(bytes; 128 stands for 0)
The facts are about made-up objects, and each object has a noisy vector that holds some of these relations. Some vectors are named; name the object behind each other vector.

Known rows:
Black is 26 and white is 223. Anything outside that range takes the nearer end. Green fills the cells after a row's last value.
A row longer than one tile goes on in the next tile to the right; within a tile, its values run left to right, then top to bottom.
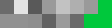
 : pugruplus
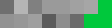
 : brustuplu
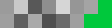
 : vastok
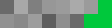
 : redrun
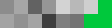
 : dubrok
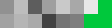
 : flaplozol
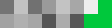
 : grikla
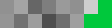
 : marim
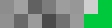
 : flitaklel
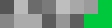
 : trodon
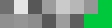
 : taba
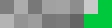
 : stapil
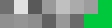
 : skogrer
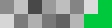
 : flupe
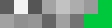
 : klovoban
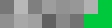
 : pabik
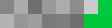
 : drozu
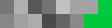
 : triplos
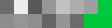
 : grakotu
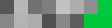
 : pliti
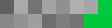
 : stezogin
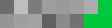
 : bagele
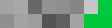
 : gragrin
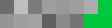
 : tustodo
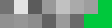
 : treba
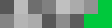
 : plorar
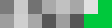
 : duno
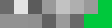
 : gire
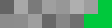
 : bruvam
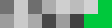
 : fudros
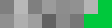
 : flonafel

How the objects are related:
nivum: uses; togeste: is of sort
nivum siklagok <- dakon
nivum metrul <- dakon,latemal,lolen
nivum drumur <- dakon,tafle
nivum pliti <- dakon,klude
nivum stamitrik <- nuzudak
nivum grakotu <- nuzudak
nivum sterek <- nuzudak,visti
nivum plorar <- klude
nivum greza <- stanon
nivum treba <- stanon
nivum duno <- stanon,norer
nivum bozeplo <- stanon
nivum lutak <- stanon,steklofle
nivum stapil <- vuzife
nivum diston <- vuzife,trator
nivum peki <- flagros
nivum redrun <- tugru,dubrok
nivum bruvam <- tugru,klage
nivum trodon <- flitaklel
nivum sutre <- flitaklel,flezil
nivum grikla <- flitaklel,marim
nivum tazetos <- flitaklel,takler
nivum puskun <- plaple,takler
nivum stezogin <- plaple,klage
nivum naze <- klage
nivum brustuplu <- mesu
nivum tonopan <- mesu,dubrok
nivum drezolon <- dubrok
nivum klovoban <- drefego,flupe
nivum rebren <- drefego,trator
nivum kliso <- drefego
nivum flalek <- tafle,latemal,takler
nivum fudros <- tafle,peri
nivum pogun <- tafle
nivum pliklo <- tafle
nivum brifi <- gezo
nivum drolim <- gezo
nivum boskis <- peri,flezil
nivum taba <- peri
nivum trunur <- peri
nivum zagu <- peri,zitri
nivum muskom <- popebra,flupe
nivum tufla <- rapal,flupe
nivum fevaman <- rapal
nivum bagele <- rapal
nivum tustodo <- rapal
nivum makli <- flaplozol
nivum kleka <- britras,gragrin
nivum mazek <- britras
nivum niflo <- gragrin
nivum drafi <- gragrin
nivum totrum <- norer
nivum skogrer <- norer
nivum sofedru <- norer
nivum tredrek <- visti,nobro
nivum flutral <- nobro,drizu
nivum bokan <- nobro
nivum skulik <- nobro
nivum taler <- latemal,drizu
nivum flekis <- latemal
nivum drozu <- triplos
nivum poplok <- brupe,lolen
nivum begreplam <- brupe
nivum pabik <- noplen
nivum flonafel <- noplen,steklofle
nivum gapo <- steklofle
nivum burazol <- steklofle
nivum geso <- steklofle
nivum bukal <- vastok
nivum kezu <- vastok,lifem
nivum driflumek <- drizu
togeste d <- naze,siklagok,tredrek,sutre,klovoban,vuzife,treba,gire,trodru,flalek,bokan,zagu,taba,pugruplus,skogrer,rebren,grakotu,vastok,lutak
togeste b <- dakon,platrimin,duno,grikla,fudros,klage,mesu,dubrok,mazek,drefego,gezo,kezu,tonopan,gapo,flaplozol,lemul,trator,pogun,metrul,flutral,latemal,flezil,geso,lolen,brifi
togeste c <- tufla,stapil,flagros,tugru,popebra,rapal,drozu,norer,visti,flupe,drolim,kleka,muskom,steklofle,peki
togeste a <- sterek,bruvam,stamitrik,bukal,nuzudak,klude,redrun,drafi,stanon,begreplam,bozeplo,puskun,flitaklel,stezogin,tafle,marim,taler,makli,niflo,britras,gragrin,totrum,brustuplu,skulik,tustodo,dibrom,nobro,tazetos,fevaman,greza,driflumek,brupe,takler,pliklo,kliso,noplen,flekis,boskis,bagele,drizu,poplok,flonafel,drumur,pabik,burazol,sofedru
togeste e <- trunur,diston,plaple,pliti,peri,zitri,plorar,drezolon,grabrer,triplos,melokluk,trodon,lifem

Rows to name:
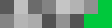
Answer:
trunur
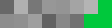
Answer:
tazetos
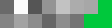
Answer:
tredrek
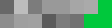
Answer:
taler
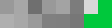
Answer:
kleka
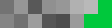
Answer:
takler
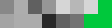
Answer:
dakon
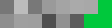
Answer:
boskis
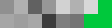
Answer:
mesu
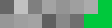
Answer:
kliso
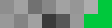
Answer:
brupe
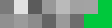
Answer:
lutak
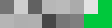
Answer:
drefego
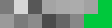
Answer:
vuzife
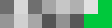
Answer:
flutral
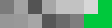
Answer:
klage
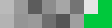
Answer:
steklofle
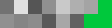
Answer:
sutre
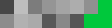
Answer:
diston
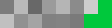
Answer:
tufla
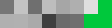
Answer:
trator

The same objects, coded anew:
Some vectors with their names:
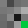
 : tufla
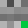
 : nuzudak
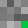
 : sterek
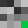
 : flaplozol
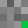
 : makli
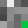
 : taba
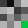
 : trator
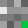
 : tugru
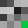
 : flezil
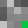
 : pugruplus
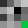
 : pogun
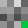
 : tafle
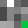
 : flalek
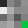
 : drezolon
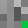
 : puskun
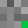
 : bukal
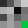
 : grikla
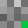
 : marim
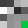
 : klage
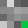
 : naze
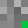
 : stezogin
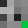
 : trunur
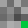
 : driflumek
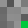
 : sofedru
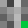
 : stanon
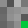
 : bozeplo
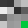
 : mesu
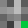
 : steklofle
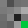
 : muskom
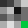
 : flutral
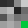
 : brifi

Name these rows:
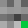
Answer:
visti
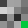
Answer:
peri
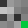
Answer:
zitri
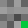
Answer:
flagros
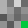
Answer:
flitaklel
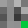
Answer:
drumur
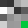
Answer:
dubrok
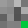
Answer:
tazetos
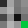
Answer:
pliti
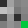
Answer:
trodon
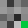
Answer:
flupe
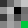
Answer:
fudros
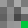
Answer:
poplok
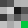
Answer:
latemal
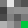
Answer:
siklagok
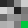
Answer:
tonopan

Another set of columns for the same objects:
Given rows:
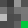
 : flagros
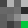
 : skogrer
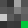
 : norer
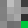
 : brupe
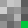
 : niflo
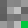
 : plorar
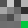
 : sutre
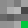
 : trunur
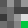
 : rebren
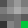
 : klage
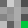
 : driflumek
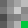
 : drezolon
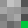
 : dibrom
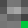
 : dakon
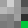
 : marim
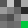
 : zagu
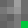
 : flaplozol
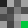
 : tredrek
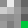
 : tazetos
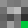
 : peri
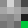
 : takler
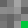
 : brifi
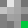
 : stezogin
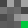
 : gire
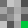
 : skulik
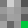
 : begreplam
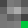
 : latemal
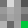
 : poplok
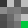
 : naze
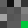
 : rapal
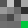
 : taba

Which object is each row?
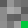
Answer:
pogun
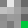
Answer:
puskun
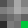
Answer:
dubrok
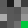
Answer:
popebra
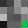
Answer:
tugru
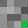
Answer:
fudros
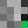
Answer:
nobro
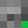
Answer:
flezil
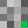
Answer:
sterek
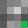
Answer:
plaple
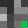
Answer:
visti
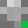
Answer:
brustuplu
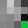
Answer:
tafle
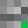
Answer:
trodon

